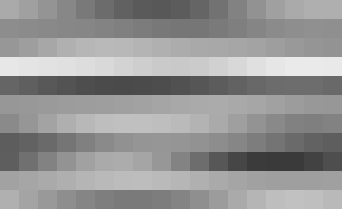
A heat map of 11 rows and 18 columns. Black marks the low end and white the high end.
Overall the values sit about 60% of the way up the scale. No overall slope runs across the table. Streaks run across, left to right. The values follow a bell shape.
